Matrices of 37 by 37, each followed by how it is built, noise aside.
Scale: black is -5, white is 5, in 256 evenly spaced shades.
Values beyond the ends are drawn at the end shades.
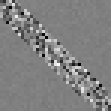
banded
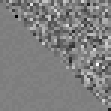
upper triangular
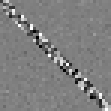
banded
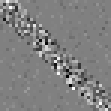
banded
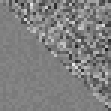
upper triangular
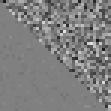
upper triangular
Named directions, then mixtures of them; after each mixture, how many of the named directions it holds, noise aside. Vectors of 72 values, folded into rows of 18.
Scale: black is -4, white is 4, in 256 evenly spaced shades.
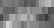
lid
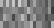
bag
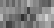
two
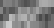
one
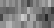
two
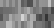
two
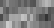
one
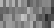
two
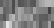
two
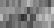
two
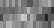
two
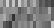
two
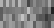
two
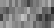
two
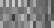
one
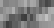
one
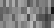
two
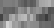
one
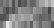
two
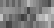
two
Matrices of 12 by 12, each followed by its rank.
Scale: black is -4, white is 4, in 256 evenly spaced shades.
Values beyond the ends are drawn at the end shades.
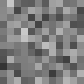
full rank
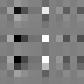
one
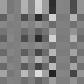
one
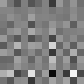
two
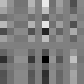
one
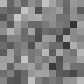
full rank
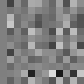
two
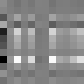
one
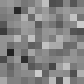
full rank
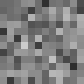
full rank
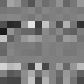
two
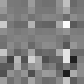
two
